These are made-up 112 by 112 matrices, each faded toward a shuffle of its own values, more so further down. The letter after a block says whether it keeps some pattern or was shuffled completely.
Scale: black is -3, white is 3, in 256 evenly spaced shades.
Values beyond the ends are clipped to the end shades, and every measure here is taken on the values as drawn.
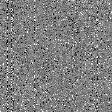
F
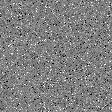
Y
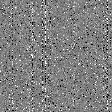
F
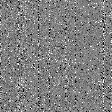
F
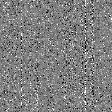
F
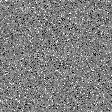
Y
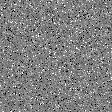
Y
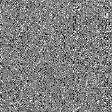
F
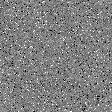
Y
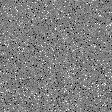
Y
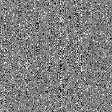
F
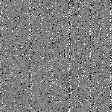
F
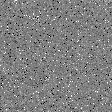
Y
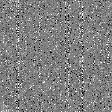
F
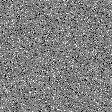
Y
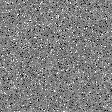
Y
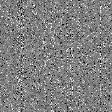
F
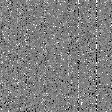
F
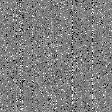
F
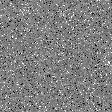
Y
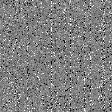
F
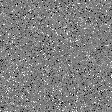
Y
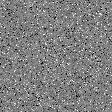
Y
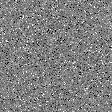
Y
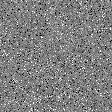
Y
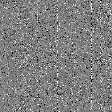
F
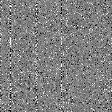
F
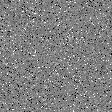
Y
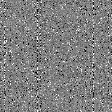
F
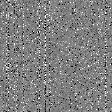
F
